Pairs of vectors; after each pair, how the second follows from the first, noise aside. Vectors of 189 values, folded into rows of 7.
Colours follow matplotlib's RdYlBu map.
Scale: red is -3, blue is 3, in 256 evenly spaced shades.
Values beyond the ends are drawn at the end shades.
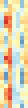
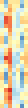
copied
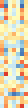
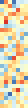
shuffled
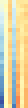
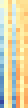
copied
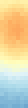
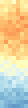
copied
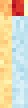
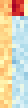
copied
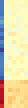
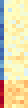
copied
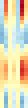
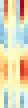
copied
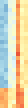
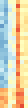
copied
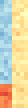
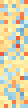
shuffled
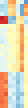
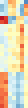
copied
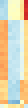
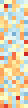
shuffled
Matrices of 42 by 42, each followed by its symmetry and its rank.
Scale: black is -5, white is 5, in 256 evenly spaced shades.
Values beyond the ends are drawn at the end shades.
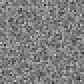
symmetric, full rank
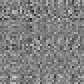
neither, rank five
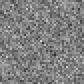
symmetric, full rank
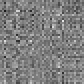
neither, rank five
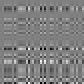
neither, rank one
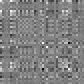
symmetric, rank three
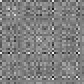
symmetric, rank three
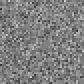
antisymmetric, full rank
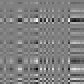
neither, rank one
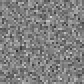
antisymmetric, full rank
